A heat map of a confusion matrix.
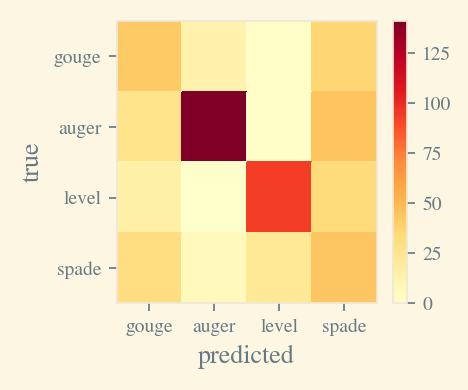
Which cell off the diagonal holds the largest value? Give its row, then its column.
auger, spade
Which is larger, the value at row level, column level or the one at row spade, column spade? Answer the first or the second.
the first
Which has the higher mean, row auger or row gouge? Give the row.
auger
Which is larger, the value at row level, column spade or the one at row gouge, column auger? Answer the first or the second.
the first
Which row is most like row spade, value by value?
gouge
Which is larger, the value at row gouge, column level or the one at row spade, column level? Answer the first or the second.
the second
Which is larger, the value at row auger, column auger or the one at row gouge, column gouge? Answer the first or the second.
the first
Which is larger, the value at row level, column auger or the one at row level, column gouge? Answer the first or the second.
the second
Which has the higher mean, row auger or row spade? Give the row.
auger
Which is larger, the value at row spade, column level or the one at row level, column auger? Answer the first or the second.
the first
